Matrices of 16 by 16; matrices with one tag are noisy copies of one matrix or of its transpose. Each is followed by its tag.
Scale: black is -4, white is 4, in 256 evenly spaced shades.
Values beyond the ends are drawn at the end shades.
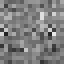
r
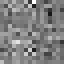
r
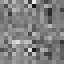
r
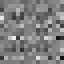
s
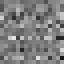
s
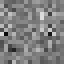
r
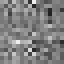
r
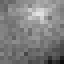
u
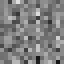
s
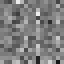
s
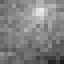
u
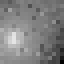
u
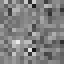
r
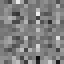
s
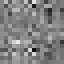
r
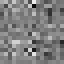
r
